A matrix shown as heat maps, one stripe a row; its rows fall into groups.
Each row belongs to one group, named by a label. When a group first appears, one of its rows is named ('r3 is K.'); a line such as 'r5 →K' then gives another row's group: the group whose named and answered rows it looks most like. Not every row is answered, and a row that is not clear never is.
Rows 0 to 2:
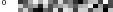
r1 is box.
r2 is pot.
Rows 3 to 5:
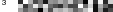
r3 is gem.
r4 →box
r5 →box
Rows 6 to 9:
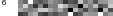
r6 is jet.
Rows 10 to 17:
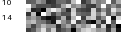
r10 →pot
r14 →pot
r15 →gem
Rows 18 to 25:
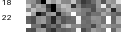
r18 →gem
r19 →jet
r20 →gem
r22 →pot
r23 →pot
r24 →jet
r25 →pot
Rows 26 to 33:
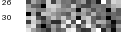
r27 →gem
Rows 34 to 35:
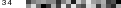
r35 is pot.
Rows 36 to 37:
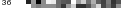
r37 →box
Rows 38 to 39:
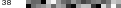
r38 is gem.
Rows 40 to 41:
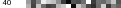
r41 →jet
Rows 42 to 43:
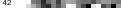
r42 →jet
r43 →box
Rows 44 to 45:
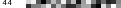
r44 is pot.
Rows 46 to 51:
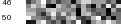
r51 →pot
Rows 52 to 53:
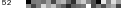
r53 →box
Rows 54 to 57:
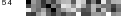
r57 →pot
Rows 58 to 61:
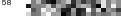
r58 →jet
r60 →box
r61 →box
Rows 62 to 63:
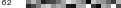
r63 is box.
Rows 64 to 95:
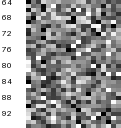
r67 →box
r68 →jet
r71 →gem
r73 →gem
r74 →pot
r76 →box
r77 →pot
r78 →jet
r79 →jet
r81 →jet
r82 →gem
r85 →jet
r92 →box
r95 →pot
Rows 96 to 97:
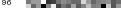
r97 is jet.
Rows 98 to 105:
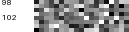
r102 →pot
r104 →box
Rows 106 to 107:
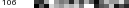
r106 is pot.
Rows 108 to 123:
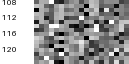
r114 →box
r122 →jet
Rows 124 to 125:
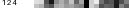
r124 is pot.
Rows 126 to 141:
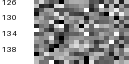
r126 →gem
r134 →pot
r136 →jet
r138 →gem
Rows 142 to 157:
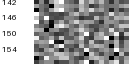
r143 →gem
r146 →jet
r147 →jet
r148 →gem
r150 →pot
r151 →box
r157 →pot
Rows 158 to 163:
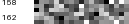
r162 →jet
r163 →pot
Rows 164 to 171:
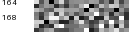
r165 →pot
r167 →box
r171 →pot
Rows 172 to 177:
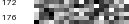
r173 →box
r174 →jet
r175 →gem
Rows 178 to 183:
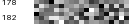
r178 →gem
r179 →gem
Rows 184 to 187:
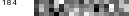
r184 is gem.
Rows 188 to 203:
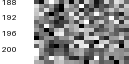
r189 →gem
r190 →jet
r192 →jet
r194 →jet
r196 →gem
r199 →pot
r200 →jet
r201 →jet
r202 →box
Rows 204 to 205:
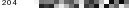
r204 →box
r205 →gem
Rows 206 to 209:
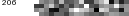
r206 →box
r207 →pot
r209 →jet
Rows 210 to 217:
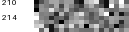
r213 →box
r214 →jet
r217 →jet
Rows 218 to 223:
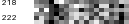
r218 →gem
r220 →jet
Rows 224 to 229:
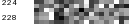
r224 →pot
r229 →pot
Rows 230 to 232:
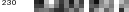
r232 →pot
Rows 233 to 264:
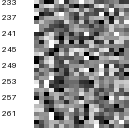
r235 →jet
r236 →gem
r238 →gem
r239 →jet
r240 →jet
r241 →pot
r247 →pot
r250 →pot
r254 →jet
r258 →jet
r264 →box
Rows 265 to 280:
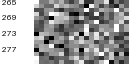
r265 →box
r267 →pot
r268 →box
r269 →gem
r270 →box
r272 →pot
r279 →jet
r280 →box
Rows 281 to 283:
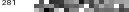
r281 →jet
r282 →pot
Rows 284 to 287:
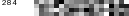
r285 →box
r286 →box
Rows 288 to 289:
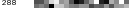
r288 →box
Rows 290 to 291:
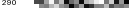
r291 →box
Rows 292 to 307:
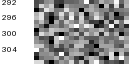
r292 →pot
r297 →gem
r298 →jet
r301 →gem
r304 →jet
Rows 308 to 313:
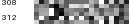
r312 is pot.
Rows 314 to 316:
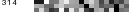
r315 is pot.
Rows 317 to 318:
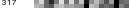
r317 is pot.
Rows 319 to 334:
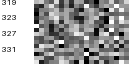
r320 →pot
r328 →pot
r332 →pot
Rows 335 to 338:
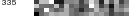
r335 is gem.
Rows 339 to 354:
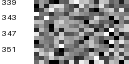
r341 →pot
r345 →gem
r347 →box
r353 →box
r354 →pot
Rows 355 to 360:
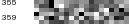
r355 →gem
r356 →gem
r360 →jet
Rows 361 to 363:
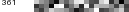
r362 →gem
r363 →box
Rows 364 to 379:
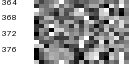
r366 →box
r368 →pot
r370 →pot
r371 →gem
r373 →pot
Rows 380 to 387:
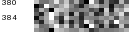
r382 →gem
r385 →pot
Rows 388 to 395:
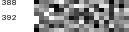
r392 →box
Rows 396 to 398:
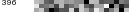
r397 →box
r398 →pot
